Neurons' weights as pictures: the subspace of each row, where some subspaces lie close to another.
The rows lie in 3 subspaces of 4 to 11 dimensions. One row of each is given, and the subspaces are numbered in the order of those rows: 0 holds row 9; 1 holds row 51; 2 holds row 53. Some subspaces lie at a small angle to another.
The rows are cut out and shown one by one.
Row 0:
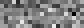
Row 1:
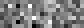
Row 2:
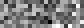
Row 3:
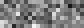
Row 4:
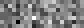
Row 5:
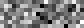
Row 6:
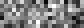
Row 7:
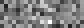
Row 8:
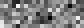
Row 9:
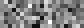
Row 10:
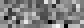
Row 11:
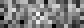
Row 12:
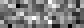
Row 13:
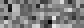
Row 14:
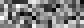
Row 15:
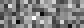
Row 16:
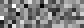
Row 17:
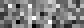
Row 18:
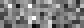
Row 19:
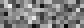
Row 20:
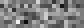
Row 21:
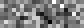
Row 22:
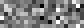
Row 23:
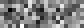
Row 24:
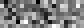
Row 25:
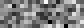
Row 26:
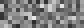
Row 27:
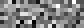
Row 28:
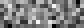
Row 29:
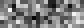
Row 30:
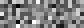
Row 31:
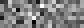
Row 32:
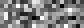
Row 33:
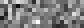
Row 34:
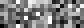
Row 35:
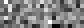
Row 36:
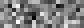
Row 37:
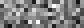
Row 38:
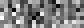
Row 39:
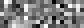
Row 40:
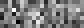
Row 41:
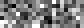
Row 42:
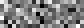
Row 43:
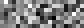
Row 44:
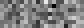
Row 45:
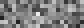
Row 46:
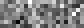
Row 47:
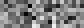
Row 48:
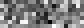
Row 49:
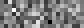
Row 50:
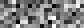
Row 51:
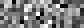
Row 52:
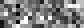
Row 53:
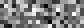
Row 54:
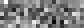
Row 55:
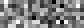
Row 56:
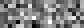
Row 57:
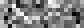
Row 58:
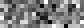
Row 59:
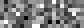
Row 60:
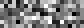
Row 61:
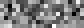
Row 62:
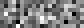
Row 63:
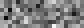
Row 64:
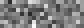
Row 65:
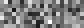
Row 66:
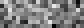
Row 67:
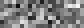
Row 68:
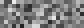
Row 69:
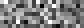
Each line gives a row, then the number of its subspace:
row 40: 0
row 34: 1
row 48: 0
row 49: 0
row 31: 1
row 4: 0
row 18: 0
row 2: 2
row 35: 2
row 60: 2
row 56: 1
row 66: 0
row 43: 1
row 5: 0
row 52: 1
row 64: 1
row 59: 1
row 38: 0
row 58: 0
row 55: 1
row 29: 2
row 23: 1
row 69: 2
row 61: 2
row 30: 1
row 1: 0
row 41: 1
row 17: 0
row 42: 2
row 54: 1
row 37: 2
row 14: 1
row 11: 0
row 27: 1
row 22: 1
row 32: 1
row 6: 2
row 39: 1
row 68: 1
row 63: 2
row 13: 2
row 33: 1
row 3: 1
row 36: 0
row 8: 1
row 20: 1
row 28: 2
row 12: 2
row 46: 1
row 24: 0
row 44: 2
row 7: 2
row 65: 2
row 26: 1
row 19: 0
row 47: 1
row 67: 1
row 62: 1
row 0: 1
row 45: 2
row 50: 1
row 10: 2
